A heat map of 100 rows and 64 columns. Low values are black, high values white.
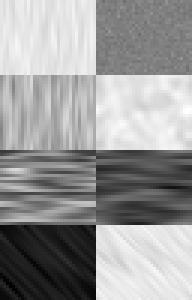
The table splits into 4 rows of 2 panels. Panel 1,1: very high, streaked downward, faint in contrast. Panel 1,2: middling, fine-grained, faint in contrast. Panel 2,1: high, streaked downward. Panel 2,2: very high, blotchy, faint in contrast. Panel 3,1: middling, streaked across, strong in contrast. Panel 3,2: low, streaked across. Panel 4,1: very low, slanting down to the right, faint in contrast. Panel 4,2: very high, slanting down to the right, faint in contrast.
